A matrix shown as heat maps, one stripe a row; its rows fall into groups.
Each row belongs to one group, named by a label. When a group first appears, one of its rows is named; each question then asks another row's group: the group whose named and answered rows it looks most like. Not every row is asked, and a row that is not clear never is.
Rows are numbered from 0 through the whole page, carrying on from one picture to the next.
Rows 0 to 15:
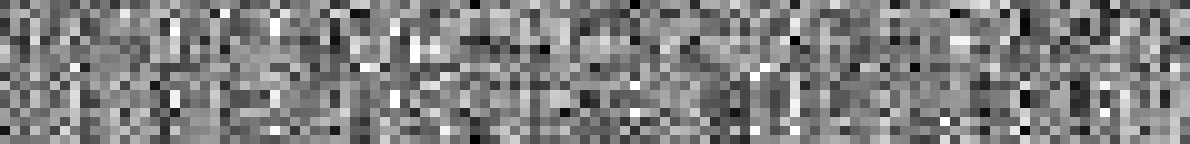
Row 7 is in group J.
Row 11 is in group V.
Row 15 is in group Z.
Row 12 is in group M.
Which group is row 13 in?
Z
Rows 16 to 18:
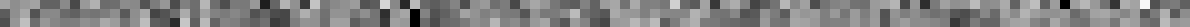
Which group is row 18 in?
M
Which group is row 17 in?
M
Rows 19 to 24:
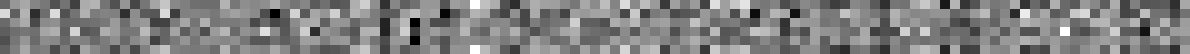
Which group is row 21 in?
M
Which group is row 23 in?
M
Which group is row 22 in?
J
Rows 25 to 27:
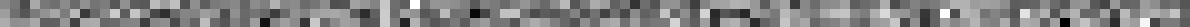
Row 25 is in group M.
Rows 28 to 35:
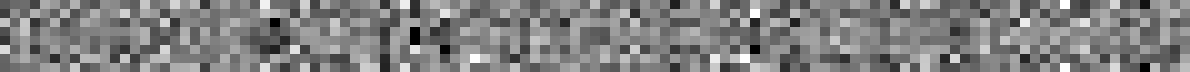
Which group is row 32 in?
M
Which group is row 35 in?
J
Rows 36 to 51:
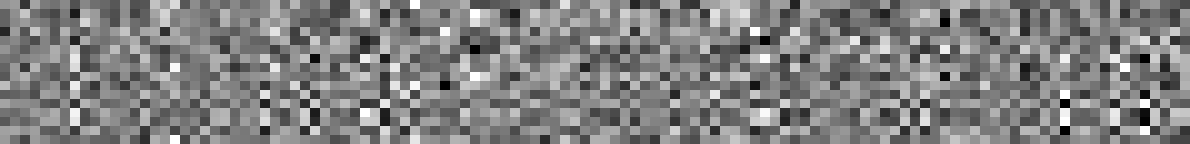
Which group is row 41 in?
Z
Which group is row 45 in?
V
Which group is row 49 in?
J
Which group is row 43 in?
V
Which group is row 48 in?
J
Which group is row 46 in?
J
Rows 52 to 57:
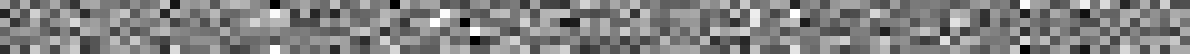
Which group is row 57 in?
V
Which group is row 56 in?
Z
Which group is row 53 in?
V
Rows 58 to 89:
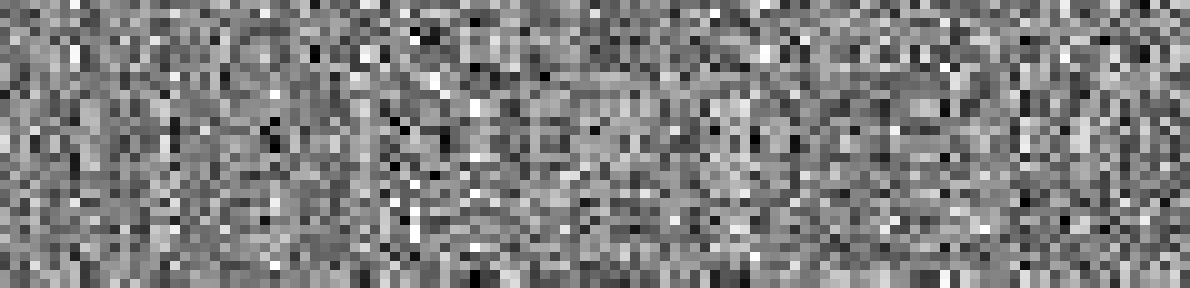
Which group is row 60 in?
Z
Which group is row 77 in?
M
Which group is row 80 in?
V
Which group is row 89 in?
Z
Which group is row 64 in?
J
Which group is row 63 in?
J
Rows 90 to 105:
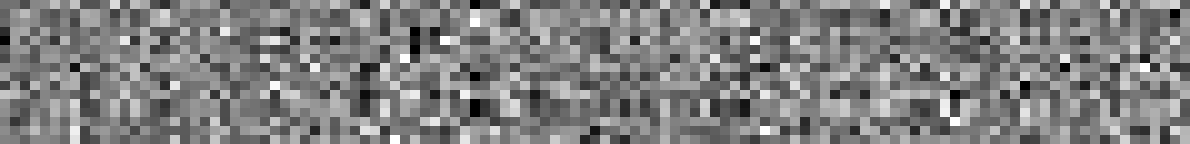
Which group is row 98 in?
Z
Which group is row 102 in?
Z
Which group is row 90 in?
Z
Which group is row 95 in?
M
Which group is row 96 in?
J
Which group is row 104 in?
J
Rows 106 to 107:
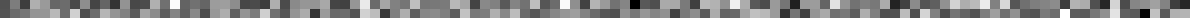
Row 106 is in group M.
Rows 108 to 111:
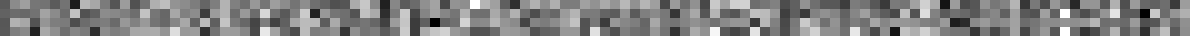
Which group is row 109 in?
J
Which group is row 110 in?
M
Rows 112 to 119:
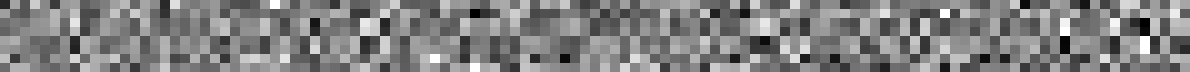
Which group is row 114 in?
J
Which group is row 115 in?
J
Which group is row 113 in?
Z
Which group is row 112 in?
V
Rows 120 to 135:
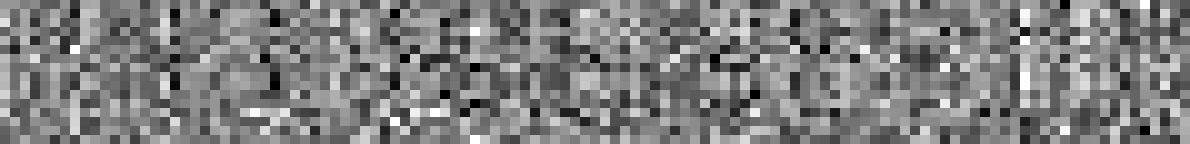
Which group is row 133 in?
V
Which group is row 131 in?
Z
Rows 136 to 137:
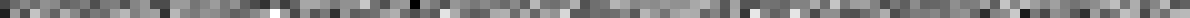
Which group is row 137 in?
V
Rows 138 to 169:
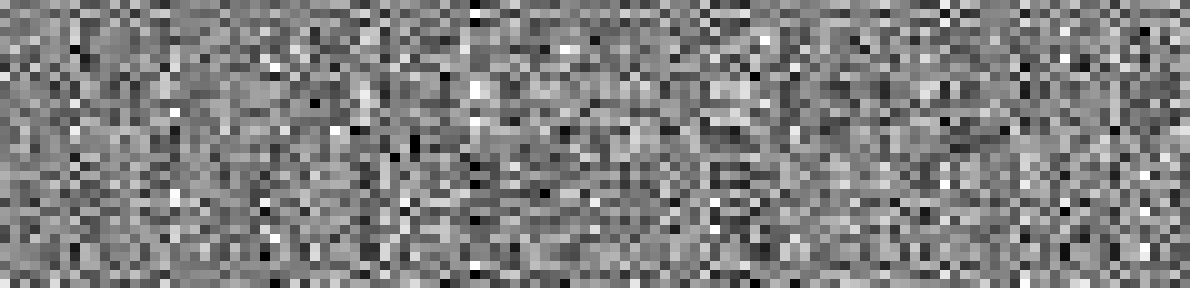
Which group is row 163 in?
J
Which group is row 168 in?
Z
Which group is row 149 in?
J
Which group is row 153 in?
M
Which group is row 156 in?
Z
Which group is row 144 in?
J
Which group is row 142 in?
J
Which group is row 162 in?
Z
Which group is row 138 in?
Z
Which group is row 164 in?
V
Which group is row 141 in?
J
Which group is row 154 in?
M
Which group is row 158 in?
Z
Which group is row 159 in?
M
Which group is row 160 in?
J
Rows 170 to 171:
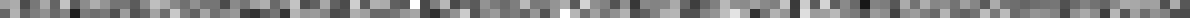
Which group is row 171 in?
M
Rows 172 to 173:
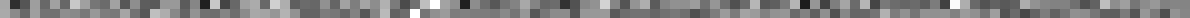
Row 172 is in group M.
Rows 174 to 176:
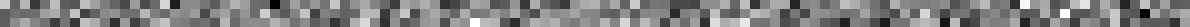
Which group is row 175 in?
J
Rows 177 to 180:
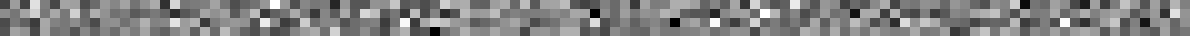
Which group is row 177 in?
V
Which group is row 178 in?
J
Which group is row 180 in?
M
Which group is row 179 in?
J
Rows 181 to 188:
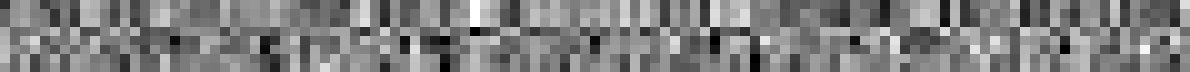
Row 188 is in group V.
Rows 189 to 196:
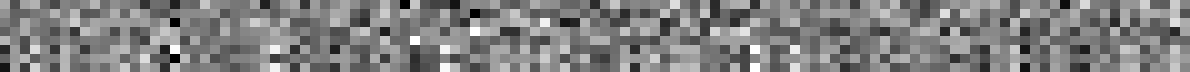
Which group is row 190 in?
Z
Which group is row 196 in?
V
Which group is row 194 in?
V
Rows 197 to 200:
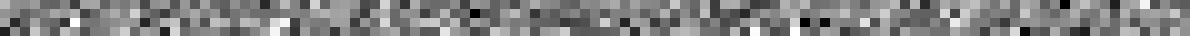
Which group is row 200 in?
V
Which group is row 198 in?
Z
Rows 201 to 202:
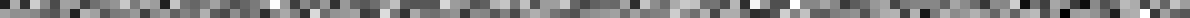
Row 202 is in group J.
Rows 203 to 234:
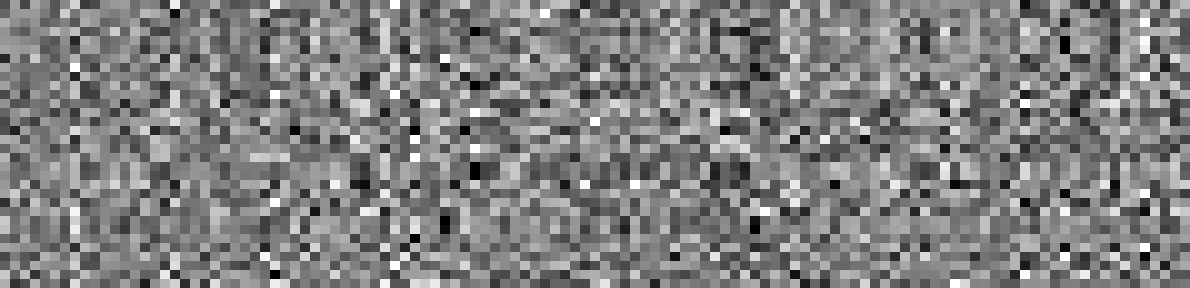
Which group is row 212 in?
Z
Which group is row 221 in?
Z
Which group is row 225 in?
V
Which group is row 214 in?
M
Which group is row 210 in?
V
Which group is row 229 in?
M
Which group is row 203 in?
V
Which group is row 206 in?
Z
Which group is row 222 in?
Z
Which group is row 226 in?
J
